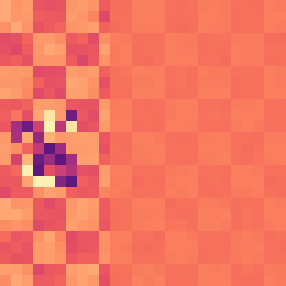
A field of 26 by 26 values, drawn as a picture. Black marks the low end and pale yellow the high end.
There is no overall slope. The middle left is the ninth with the lowest average. The right part is calmer, past a seam about 40% of the way across. On average the colour sits 70% of the way up the scale. The middle left is the roughest part. Neither half mirrors the other. An odd patch, rougher than its surroundings, sits in the middle left.
